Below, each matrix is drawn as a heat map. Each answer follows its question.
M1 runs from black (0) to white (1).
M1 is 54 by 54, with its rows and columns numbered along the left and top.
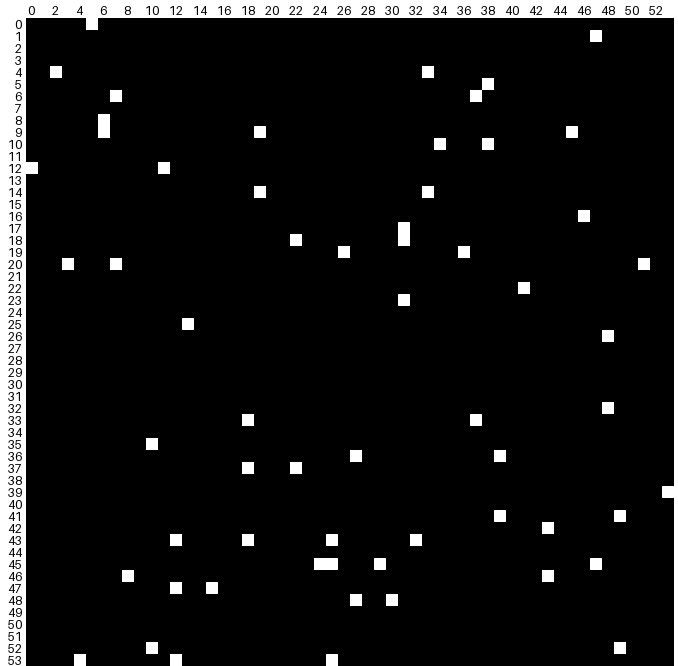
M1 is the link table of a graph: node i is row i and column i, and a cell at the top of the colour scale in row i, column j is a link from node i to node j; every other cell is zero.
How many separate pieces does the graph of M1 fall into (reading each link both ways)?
6
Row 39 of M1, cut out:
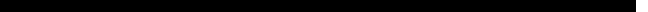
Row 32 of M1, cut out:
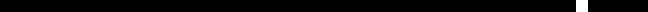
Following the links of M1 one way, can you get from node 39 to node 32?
no
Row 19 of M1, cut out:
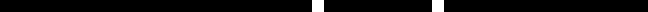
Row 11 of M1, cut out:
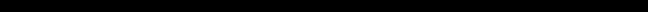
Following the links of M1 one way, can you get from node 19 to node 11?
yes
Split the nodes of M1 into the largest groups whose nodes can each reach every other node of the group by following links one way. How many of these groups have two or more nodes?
1
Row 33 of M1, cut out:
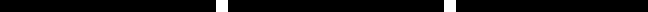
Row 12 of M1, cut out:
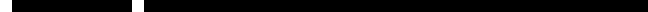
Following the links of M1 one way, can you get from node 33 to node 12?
yes
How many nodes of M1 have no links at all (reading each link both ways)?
5
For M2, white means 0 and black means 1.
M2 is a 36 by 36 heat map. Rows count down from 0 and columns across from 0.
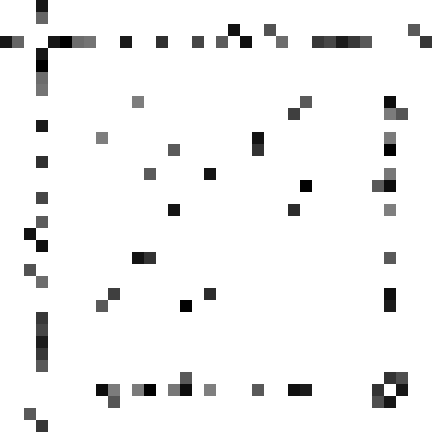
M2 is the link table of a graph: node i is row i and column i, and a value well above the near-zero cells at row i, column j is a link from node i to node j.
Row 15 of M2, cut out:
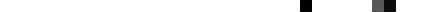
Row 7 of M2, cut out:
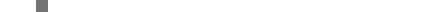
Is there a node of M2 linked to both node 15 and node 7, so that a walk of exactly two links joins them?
no
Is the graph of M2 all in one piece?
no
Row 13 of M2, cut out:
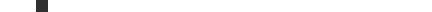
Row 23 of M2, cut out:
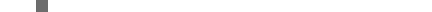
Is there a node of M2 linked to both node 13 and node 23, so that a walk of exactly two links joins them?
yes
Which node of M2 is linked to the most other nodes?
node 3
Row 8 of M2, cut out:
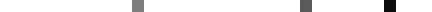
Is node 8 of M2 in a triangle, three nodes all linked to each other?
yes
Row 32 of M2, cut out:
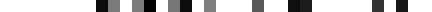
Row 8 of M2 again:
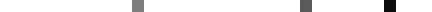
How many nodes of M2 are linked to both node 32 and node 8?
2
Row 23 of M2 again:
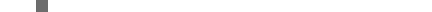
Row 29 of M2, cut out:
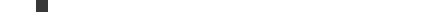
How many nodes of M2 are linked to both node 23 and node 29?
1
